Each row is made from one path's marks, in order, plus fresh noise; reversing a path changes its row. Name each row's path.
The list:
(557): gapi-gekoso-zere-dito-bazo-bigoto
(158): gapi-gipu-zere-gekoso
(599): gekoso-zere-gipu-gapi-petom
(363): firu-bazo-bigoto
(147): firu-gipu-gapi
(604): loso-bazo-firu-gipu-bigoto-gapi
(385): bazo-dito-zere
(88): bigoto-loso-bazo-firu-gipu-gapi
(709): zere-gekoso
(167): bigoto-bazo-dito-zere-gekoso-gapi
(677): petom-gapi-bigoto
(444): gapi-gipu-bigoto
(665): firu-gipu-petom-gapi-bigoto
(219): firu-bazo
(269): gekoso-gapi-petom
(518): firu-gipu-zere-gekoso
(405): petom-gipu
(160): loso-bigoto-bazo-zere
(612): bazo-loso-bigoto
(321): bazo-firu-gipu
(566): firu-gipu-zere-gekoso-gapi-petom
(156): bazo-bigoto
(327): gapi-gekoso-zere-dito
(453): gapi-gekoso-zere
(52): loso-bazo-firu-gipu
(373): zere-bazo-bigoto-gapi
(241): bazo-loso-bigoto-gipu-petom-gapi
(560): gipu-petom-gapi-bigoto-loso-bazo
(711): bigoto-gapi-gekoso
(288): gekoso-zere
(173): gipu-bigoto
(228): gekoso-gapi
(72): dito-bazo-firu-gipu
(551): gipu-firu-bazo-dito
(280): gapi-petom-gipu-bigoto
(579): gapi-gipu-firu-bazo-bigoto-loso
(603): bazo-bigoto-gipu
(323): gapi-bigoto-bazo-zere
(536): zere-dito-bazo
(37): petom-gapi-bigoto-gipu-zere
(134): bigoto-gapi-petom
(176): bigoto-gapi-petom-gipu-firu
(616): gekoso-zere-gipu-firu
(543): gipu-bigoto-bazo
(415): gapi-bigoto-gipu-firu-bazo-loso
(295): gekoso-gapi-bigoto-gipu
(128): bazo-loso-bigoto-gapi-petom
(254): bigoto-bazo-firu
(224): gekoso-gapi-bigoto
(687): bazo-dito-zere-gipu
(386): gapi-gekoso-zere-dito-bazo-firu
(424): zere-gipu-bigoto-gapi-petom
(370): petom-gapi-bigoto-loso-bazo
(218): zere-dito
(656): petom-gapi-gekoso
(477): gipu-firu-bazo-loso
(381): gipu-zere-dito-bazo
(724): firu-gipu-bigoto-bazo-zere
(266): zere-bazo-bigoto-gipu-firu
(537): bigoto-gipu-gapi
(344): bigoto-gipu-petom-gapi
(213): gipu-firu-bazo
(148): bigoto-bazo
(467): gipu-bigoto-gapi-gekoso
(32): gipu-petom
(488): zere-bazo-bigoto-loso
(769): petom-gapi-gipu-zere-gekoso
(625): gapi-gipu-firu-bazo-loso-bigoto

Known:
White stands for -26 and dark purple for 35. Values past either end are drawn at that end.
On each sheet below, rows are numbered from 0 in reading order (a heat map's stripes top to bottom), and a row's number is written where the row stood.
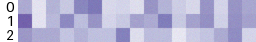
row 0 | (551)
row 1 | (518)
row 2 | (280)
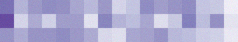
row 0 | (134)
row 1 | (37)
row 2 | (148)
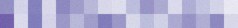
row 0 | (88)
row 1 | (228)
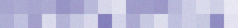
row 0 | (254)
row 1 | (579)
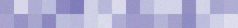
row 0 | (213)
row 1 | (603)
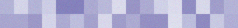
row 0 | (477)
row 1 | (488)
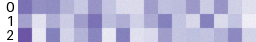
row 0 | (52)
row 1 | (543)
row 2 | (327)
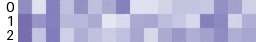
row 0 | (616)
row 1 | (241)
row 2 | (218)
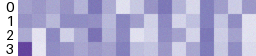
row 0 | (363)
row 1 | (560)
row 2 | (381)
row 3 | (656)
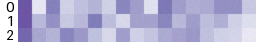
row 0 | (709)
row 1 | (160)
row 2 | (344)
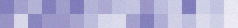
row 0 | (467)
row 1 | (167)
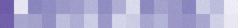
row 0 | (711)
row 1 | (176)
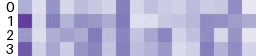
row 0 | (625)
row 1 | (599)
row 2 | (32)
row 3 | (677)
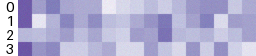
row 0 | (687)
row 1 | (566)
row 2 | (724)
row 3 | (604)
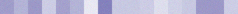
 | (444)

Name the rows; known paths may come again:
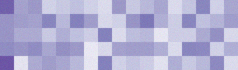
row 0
(266)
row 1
(219)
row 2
(280)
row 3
(612)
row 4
(158)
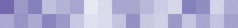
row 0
(241)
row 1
(321)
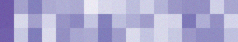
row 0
(687)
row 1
(677)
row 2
(224)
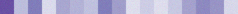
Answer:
(295)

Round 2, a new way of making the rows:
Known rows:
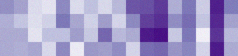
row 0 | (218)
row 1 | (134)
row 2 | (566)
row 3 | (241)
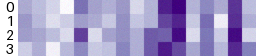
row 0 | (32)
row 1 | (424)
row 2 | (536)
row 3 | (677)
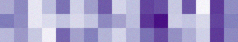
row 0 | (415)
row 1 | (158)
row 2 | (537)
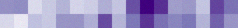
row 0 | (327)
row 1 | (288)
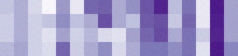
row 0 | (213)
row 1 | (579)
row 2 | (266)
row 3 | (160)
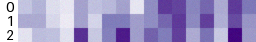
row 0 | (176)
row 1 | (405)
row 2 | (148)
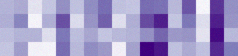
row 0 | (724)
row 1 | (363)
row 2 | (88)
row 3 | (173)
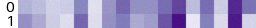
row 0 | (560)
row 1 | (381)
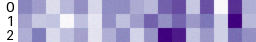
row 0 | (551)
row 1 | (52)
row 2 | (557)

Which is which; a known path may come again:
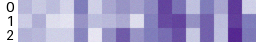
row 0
(385)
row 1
(176)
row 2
(560)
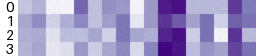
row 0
(173)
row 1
(323)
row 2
(566)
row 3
(280)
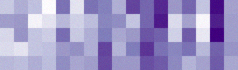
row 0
(219)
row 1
(518)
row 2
(488)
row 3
(288)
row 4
(228)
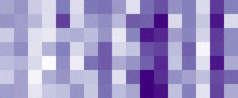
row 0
(344)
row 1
(536)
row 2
(616)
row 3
(415)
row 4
(213)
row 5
(224)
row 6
(599)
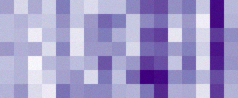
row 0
(128)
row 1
(604)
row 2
(625)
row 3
(241)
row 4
(665)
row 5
(269)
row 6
(147)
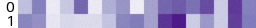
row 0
(254)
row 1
(769)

